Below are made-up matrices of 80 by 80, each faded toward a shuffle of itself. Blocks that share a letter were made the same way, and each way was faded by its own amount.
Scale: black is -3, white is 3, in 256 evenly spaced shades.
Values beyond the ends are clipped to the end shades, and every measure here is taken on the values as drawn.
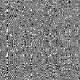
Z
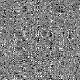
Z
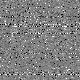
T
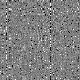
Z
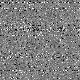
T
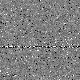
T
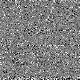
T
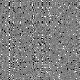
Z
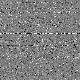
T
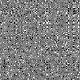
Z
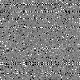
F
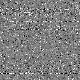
T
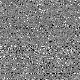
T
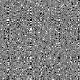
Z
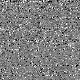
T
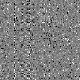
Z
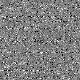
T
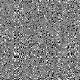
Z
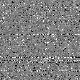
T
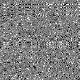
F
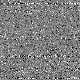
T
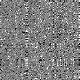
Z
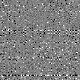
F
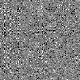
Z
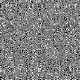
Z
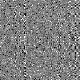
Z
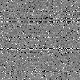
F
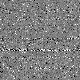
T
